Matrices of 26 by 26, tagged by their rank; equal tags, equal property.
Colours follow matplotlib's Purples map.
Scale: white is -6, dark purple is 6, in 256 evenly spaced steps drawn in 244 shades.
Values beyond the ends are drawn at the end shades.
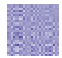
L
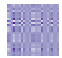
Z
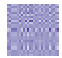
L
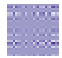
Z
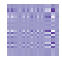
Z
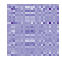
L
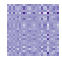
L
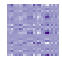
L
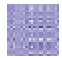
L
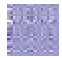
L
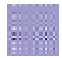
Z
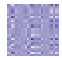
L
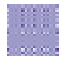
Z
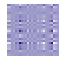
Z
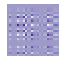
Z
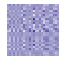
L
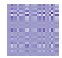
Z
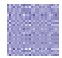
L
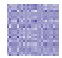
L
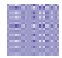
Z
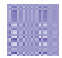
Z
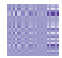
Z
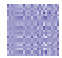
L
